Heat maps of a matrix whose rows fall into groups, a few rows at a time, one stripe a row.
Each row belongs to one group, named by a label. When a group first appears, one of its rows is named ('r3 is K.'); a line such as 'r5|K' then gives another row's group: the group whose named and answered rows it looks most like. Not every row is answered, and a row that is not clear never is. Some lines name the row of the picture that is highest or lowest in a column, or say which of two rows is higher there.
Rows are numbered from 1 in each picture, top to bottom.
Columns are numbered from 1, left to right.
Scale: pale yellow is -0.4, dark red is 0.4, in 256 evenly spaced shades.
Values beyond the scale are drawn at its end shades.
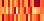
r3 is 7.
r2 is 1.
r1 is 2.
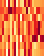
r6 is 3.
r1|1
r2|7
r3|3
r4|2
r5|2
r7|1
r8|1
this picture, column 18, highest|6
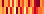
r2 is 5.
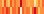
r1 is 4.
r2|3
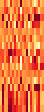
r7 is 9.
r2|3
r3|2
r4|5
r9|3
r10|3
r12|4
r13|2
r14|7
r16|7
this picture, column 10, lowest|7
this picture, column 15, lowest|4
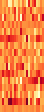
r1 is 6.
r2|1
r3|3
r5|4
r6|7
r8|9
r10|5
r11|7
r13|9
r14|9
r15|7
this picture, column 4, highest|10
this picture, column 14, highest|15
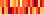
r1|3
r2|7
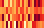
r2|5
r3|2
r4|5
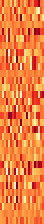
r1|2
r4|4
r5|2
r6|1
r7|9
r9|5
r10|3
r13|6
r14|3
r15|5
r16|1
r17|7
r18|4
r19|3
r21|5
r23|4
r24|2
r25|1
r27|5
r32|5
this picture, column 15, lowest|15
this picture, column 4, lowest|25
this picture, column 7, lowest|14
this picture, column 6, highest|17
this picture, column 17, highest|27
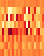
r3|5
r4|6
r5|7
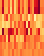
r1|2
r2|2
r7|9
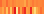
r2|1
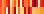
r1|3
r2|1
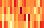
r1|9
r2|4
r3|6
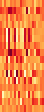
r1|4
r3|5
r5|1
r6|1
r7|1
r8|7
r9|5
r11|5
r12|1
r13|9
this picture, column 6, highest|8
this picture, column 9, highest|11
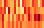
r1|3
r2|1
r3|2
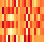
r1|1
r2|7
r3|6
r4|7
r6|1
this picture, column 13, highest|6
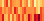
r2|9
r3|2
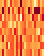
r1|4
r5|9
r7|5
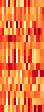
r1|1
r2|6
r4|5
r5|2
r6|7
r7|1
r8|1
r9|1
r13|4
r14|1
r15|1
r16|2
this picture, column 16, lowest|4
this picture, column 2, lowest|2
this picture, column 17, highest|11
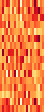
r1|3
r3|3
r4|1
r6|2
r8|7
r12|4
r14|6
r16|7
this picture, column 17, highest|3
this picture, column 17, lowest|11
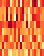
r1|3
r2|5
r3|5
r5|6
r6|3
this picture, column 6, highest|4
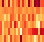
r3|6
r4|9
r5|3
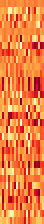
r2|6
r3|5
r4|9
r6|4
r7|3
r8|7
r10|5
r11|5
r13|2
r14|3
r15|4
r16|6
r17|7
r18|3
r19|5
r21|5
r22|7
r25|6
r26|1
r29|7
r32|6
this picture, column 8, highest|27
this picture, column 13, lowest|3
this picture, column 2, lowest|20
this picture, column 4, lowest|27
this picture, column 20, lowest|4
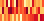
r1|5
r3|3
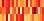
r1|7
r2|3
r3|5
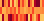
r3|7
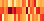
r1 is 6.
